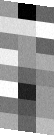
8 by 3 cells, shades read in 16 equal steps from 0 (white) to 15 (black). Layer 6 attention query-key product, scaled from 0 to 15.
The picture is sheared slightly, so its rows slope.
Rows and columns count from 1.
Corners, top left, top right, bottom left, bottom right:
6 9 5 4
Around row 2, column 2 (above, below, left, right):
15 6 2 0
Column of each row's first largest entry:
2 1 3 2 2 2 2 2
